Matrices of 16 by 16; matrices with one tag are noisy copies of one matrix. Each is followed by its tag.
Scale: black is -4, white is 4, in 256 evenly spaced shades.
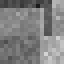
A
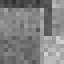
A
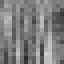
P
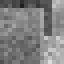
A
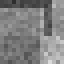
A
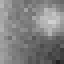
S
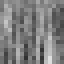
P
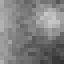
S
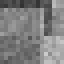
A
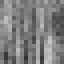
P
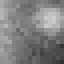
S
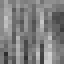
P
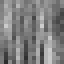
P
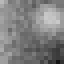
S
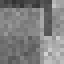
A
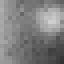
S
